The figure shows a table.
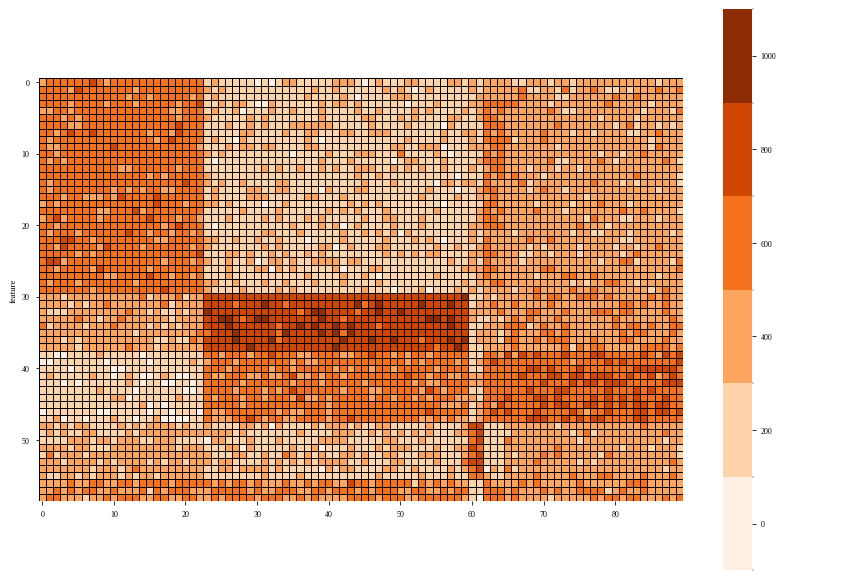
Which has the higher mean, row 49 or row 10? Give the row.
10
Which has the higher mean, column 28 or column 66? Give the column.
66
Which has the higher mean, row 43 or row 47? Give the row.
43
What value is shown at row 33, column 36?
800
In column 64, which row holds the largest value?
45
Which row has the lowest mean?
50
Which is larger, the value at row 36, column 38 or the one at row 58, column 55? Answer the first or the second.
the first
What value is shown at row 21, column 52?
200
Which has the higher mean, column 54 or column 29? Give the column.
29
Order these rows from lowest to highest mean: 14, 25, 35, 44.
14, 25, 44, 35
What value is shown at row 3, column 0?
600
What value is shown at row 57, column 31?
400
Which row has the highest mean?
34
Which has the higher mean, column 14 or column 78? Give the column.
14
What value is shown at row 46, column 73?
600
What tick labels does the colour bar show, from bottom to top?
0, 200, 400, 600, 800, 1000
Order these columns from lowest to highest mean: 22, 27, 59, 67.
27, 59, 67, 22
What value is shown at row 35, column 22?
600
